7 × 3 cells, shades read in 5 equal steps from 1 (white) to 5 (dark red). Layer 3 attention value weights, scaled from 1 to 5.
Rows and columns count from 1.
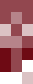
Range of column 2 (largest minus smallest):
3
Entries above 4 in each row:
0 0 0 0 2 1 0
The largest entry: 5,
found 3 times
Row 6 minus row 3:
3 0 -1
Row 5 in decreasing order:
5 5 4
